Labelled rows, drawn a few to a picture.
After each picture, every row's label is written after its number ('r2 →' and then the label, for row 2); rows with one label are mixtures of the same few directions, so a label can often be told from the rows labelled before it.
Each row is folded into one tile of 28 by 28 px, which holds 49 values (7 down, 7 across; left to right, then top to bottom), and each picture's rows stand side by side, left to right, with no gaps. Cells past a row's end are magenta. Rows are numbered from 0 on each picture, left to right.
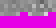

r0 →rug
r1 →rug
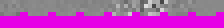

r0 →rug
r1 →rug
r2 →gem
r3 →gem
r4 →rug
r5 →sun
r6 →sun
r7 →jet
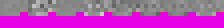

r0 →sun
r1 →sun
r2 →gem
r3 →rug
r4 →gem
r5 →rug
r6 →rug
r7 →rug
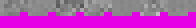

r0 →sun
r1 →gem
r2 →gem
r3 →gem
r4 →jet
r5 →rug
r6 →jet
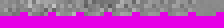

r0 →jet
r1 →gem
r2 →rug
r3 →gem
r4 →sun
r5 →sun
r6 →sun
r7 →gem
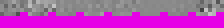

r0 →rug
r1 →gem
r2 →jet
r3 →rug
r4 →sun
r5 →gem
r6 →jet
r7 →jet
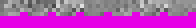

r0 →sun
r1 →gem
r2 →gem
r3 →rug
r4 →jet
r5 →gem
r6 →gem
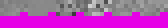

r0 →gem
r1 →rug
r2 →rug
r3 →sun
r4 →sun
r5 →gem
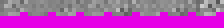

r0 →sun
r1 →rug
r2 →jet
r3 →sun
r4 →jet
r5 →rug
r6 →jet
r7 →sun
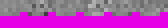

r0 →jet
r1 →rug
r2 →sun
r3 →sun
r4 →rug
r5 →gem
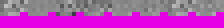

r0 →sun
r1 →jet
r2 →rug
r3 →gem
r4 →rug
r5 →jet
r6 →sun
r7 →rug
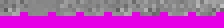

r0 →jet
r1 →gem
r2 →sun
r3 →jet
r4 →jet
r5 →jet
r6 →rug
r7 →gem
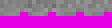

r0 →gem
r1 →gem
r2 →sun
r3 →sun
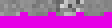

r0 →rug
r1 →sun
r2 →sun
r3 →rug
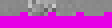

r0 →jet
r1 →gem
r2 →rug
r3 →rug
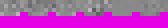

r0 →rug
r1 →gem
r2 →rug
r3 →jet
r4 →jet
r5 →rug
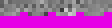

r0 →gem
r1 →rug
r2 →jet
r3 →gem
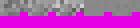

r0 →sun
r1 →gem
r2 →gem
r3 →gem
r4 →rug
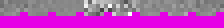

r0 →gem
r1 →sun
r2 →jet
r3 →gem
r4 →rug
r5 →sun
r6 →rug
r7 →gem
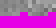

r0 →jet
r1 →gem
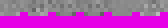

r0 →rug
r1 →jet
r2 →rug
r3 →rug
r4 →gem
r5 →rug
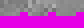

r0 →gem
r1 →gem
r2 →gem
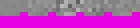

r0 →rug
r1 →gem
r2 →sun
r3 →jet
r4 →sun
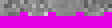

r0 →sun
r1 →rug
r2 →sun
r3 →gem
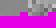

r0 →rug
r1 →gem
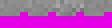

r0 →gem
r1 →gem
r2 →gem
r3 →sun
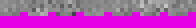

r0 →jet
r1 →jet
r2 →rug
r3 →jet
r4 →jet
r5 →gem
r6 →sun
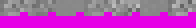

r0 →sun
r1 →sun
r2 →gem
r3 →sun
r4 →gem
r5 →jet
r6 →sun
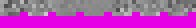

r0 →sun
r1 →rug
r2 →sun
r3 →gem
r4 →jet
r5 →rug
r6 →gem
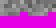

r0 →sun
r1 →gem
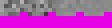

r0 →sun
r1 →rug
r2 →sun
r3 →rug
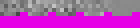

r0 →rug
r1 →gem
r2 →jet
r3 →rug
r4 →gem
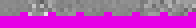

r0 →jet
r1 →rug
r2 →jet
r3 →jet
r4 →gem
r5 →sun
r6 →gem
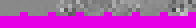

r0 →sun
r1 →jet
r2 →jet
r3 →gem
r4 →gem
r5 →gem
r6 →jet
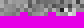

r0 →gem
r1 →gem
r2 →jet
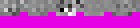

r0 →jet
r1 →jet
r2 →jet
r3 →rug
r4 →rug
